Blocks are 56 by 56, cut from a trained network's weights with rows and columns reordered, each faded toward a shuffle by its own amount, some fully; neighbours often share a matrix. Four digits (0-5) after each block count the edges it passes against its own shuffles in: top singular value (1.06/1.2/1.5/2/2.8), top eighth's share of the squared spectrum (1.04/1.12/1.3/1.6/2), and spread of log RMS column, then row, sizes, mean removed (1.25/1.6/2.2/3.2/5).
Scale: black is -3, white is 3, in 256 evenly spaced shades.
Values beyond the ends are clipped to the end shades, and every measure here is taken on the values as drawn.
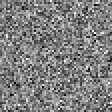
0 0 0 0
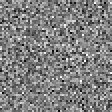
2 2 0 0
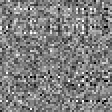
4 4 2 2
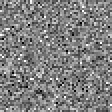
0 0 0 0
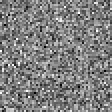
0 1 0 0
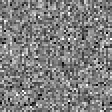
3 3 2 1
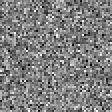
0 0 0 0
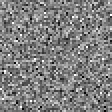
0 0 0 0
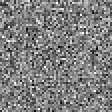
0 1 0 0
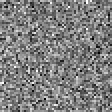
1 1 0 0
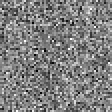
1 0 0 1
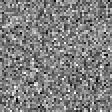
0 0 0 0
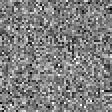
2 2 0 1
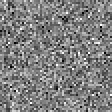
1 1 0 0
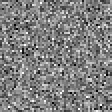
0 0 0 0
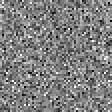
2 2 0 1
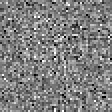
3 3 1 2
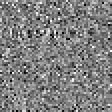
3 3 1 1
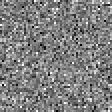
1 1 0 0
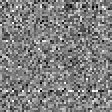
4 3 0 2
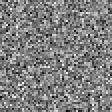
1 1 0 0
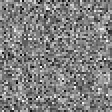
3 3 0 1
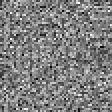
3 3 0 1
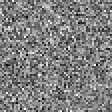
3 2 0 1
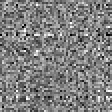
4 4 2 2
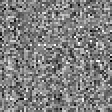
3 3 0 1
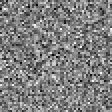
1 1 0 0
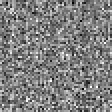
2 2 0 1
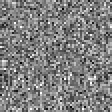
2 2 0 0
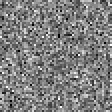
1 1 0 0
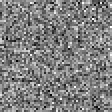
1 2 0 0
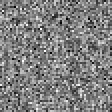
1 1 0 0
